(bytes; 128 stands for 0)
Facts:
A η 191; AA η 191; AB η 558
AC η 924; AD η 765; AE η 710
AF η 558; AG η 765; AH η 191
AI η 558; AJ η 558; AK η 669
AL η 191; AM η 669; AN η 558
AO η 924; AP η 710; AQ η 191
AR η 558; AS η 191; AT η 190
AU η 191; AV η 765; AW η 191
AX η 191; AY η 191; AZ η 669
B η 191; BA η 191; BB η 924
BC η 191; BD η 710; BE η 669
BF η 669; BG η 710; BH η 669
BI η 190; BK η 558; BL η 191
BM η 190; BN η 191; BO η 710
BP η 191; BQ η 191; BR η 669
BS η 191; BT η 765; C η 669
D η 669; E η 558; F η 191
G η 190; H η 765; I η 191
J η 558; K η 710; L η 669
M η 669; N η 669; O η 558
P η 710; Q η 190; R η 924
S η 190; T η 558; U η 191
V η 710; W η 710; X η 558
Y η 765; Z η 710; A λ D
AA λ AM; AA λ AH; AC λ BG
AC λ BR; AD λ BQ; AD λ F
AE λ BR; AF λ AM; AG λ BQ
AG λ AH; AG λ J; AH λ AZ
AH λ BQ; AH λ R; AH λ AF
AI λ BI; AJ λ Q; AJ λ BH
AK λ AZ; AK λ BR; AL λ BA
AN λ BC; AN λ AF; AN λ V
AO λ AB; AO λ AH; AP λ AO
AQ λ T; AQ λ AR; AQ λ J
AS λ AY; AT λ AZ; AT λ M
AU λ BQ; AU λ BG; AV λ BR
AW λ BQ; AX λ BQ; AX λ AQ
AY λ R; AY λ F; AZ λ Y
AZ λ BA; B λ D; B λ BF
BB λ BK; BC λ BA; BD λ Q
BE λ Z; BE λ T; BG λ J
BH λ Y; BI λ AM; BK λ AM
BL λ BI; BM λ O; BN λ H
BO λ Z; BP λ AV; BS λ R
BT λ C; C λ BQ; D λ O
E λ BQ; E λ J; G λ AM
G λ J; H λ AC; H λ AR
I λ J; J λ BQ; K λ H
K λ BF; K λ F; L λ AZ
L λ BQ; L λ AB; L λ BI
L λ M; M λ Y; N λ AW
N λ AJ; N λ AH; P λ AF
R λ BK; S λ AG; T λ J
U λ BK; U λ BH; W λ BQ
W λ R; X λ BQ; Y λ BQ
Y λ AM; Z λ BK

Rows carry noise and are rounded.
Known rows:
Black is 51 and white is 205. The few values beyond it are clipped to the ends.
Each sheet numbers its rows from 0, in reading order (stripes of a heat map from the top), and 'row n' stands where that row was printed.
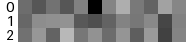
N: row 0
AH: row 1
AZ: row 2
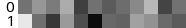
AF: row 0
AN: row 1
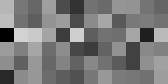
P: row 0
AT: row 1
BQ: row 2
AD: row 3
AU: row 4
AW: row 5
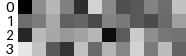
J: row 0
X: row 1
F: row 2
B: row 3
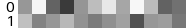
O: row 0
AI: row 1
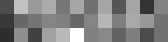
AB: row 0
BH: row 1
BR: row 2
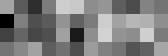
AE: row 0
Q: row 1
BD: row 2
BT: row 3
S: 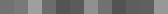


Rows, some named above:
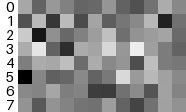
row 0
G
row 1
BA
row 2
BO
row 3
D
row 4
BI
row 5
Q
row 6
AD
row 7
G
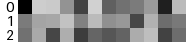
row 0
BQ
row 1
BI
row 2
V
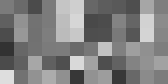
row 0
AC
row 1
H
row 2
H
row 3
BH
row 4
T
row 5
L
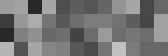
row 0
BC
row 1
C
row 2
AW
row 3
BS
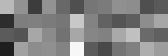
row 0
AL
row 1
BG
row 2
BK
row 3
AR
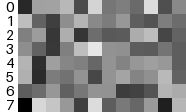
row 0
AM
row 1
AK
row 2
V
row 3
AV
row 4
BB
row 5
U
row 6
AQ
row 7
BQ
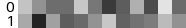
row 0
K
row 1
BE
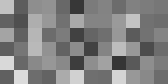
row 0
AA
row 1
BK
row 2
W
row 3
R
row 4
L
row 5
BF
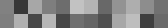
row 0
Z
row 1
V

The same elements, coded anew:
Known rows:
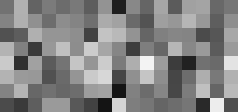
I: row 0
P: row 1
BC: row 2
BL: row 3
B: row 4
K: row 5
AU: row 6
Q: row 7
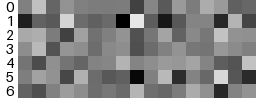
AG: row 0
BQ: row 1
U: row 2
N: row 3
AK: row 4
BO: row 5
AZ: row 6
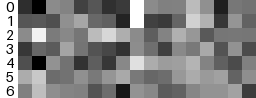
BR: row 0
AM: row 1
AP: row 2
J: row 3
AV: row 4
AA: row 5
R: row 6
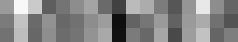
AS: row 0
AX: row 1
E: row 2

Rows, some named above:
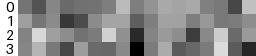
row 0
AK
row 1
BN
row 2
AD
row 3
BE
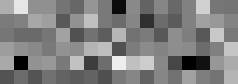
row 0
W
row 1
C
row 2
BH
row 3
AT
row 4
O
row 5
BG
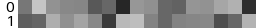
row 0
R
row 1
BC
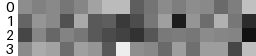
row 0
AT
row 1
Z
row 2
T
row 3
AN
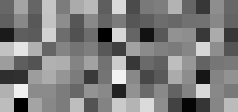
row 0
AB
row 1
AW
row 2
BQ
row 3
BS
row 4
BI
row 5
BA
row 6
W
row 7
D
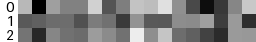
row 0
D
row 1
AR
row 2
BF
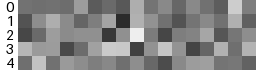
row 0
BH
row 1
F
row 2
V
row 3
K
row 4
AH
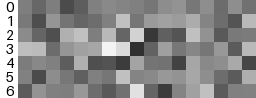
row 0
H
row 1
AK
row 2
BI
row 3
L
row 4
BK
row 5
AK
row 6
AF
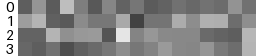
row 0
AW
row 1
G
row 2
AL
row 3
AC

